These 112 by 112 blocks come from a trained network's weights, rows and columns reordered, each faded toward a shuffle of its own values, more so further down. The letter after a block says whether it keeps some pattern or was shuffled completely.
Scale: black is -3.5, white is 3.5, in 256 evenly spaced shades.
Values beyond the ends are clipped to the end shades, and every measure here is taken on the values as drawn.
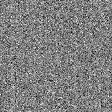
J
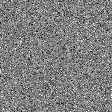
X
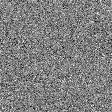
X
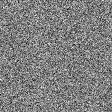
X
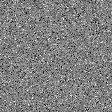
X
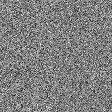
J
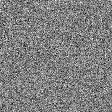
X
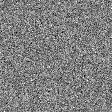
X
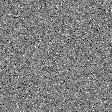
X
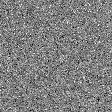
X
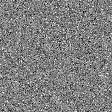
X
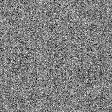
J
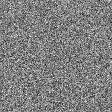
J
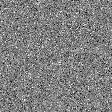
X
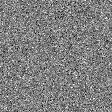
X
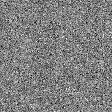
J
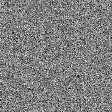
J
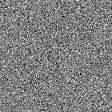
X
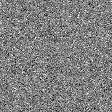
J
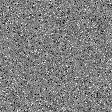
X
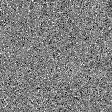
J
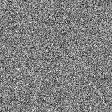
J
